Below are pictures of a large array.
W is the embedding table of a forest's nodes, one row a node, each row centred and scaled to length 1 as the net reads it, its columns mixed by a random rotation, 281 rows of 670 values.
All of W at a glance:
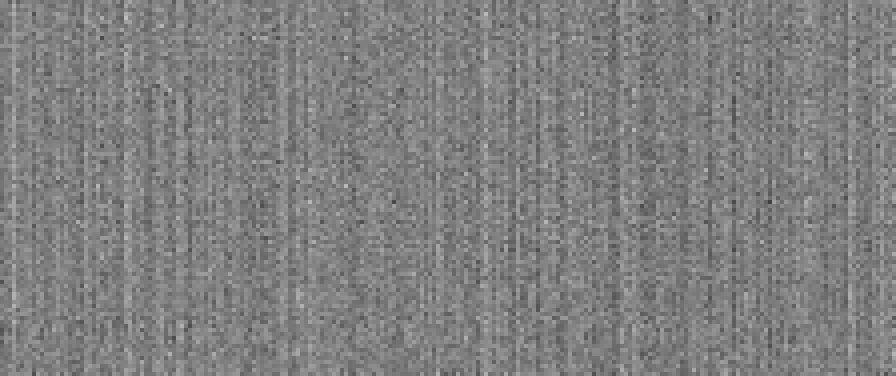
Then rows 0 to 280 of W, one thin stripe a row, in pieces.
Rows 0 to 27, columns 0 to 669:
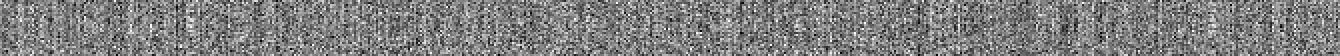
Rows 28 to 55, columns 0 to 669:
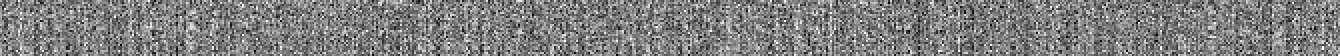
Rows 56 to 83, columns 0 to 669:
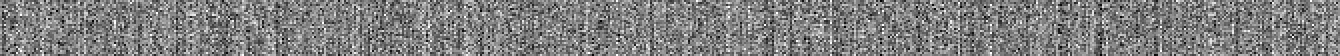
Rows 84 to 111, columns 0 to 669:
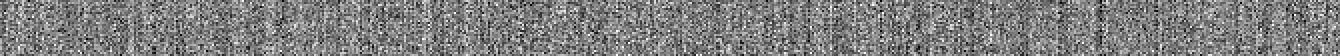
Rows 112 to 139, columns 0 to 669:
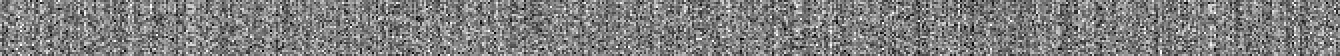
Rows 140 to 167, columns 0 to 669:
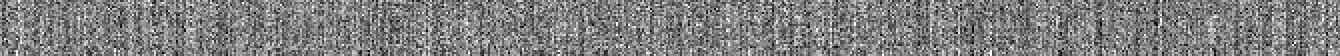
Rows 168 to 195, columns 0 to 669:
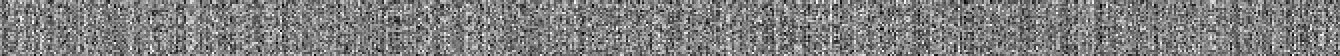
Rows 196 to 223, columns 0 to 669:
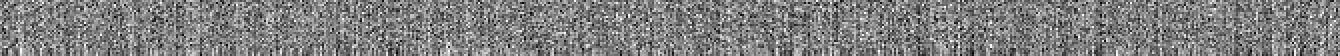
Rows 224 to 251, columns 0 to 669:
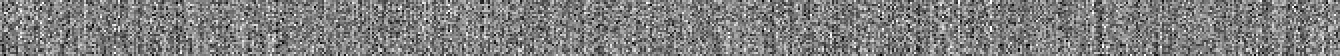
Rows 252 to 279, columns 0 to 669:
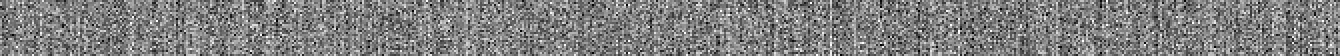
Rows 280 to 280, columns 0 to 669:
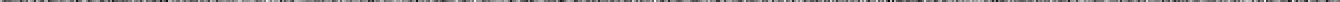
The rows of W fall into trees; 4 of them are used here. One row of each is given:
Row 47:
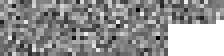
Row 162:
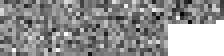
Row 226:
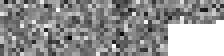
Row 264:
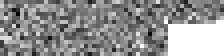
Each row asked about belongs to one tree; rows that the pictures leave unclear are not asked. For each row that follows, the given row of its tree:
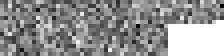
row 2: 226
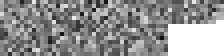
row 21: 47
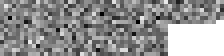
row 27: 162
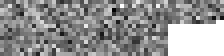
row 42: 226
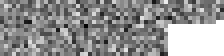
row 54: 162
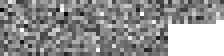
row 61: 47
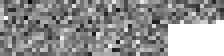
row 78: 264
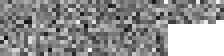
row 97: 162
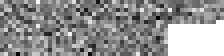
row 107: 162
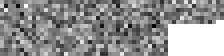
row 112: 226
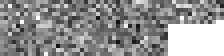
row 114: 226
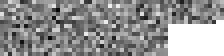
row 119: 47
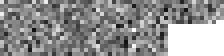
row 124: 47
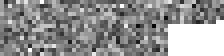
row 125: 226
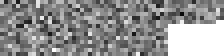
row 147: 162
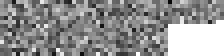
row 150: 226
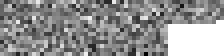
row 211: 162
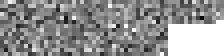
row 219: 47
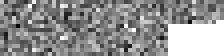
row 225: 47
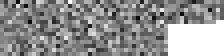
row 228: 162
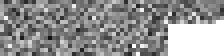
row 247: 264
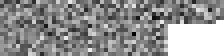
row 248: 162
